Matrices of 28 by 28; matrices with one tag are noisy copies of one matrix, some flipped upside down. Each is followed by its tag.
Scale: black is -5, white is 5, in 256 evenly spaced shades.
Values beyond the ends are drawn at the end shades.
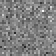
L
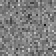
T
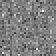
L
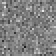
L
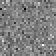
L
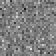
L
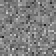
T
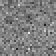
T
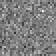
L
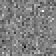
L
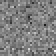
T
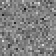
L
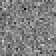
L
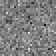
T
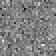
L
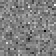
T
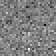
T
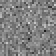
T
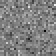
T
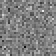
L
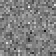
T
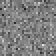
L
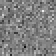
L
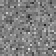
T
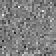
L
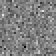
L
